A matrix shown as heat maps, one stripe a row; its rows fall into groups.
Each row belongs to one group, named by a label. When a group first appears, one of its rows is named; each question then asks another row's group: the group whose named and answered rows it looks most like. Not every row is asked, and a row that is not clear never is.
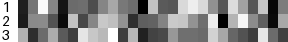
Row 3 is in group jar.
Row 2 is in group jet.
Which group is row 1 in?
jet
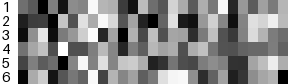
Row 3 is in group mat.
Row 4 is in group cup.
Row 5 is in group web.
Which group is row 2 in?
web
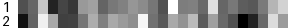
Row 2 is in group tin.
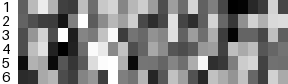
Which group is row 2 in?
web
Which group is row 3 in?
cup
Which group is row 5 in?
jet
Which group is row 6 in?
tin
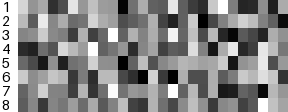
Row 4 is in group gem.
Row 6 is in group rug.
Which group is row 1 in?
jar
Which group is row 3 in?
cup
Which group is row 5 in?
jar
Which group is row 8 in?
gem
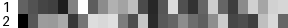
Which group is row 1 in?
web
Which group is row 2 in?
tin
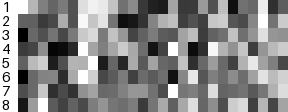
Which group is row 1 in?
jar
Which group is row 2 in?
jar
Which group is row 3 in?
gem
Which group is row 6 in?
gem
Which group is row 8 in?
jet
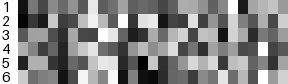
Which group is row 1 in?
gem
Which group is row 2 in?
gem
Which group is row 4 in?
jar
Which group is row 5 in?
jet
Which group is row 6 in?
jar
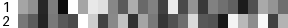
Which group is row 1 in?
jar
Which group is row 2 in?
gem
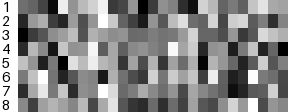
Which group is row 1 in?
web
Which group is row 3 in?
gem
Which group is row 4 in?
mat
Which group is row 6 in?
mat
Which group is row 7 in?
cup
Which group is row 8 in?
rug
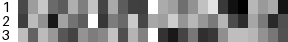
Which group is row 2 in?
mat
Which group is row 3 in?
rug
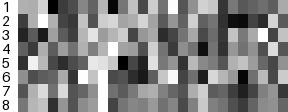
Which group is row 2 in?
cup
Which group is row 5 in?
jet
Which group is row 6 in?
jar
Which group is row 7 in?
cup
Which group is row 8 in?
cup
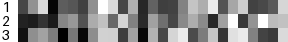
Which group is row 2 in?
gem
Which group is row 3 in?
jet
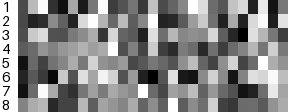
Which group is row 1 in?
jet
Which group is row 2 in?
gem
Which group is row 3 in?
mat
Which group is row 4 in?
rug
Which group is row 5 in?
gem
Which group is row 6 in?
web
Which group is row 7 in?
tin
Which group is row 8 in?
cup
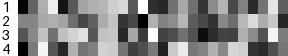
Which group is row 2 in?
rug
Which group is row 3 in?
rug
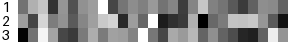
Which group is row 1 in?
cup
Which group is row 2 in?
rug
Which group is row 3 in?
tin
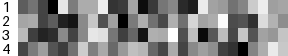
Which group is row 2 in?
jar
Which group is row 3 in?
jar
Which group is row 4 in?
web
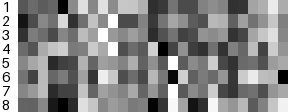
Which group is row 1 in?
web
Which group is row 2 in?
tin
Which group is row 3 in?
web
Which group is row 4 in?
rug
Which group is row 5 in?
cup
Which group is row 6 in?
rug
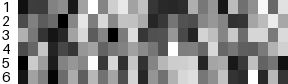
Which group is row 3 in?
web
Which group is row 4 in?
tin
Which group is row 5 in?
mat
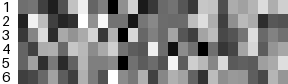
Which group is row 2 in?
jet
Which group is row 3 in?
mat
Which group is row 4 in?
rug
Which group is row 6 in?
tin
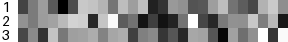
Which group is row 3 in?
gem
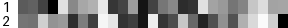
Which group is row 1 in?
web
